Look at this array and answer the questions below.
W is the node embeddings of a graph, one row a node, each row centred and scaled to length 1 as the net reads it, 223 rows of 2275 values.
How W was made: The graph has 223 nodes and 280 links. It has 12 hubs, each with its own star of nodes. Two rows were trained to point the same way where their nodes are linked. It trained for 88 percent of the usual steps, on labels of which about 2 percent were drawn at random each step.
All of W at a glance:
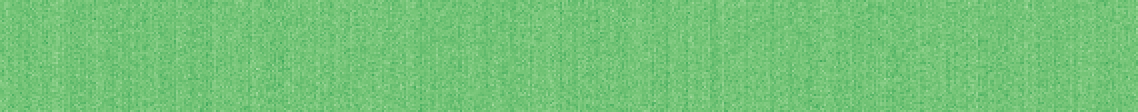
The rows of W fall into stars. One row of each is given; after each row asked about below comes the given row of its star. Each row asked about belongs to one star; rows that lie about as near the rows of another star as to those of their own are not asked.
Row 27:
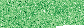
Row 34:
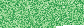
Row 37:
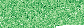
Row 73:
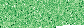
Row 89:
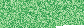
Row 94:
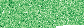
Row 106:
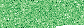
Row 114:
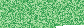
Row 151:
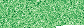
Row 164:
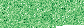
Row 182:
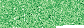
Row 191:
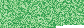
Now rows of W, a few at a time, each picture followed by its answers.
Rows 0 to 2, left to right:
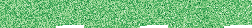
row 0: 73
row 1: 106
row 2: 34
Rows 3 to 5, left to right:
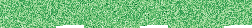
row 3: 94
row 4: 151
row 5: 37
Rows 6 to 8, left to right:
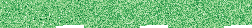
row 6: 114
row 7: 73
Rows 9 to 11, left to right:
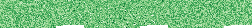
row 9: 73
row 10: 114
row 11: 37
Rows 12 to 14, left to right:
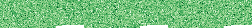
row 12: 37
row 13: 114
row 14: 37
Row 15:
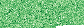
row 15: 114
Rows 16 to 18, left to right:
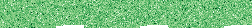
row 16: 89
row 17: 151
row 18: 106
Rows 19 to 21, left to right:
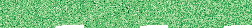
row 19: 34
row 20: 27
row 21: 191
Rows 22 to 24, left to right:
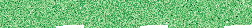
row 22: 34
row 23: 106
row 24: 164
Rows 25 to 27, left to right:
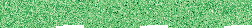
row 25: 89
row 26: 89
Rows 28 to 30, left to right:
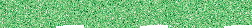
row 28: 114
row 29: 94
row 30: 151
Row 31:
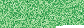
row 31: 73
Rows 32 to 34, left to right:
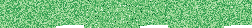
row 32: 106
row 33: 94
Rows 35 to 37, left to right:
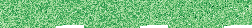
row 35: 37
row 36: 164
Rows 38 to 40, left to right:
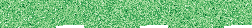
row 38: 164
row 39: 151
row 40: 191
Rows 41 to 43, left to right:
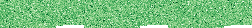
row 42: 191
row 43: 106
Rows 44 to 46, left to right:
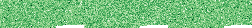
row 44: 164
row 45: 27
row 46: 182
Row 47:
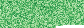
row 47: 37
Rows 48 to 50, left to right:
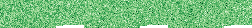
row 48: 89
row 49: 191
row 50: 37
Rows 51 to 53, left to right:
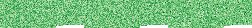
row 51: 106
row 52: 191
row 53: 34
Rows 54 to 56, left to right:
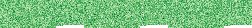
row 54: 191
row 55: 34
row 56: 106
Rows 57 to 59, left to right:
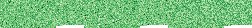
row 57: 27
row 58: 106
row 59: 114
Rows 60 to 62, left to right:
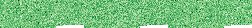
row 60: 106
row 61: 114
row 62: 151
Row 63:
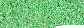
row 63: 37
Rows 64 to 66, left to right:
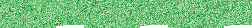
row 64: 114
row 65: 94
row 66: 27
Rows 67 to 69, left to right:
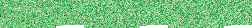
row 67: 94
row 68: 182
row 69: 73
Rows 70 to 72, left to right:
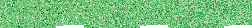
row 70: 89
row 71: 34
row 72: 27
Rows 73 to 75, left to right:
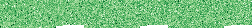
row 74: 34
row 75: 27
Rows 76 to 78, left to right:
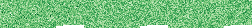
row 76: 191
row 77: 151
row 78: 34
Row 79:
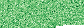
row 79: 191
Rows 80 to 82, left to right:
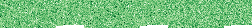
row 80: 94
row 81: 27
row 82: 191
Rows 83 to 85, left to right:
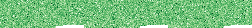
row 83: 37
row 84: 73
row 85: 73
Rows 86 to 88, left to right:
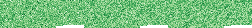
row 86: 151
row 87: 27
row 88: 37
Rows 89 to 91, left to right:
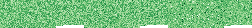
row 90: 37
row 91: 182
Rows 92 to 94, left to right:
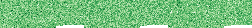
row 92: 191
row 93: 106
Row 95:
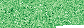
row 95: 114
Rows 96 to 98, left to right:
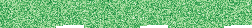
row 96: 151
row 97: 114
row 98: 164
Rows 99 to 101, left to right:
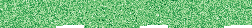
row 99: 27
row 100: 191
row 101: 151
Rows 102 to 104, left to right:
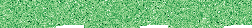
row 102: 106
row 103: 164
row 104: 94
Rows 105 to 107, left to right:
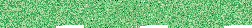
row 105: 94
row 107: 73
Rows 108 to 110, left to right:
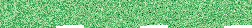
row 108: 191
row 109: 94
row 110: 151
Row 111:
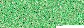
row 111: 182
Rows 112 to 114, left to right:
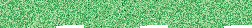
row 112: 37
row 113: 151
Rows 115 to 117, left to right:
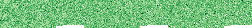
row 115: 73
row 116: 89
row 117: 94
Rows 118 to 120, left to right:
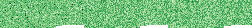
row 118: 37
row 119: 34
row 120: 191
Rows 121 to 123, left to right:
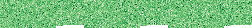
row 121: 89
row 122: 151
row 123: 164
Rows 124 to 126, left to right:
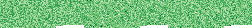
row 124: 182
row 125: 151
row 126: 182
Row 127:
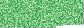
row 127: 34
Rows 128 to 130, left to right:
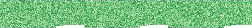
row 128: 114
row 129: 34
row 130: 164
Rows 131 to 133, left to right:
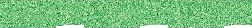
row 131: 89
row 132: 37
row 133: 37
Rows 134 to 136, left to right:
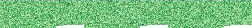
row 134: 164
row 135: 114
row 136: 106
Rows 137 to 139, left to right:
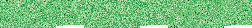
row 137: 151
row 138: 191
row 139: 73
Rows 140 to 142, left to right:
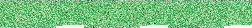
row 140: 34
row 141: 151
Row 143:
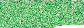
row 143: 34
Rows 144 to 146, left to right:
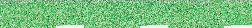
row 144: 94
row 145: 164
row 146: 114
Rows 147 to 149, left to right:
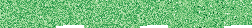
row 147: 191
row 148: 164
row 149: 89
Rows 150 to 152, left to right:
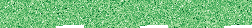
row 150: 89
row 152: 73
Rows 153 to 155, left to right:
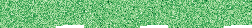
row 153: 94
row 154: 191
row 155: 89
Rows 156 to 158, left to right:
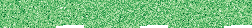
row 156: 37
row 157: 151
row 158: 191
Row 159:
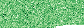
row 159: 37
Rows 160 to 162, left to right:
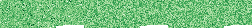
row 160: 164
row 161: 182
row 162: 94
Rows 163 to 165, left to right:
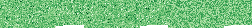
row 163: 34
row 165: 94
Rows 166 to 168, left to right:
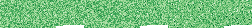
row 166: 114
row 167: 164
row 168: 151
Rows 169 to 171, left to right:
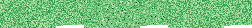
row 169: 73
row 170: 182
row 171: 34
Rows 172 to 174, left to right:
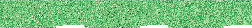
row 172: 34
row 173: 27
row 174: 27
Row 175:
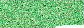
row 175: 34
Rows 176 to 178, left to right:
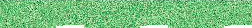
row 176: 151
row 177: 27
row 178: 94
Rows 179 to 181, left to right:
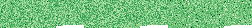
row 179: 182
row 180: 151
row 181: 106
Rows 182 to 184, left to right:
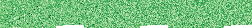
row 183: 114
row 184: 191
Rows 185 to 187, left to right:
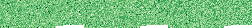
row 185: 73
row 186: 34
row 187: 94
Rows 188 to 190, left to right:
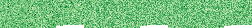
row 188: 191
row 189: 164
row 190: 106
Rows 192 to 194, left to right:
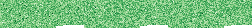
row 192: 114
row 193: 27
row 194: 27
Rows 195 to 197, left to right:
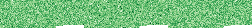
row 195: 89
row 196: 73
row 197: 94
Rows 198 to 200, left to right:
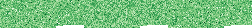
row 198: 114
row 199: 94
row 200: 34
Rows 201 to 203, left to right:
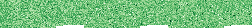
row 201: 151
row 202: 114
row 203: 27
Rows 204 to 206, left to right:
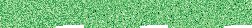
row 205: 114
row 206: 37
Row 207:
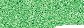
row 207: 34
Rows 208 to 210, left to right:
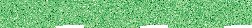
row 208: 182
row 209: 73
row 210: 164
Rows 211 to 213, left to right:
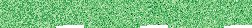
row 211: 164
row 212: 191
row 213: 73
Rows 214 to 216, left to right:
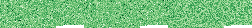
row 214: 191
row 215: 89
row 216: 151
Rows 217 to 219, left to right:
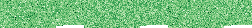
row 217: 27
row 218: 73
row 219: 34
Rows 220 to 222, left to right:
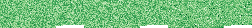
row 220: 34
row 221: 151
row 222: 191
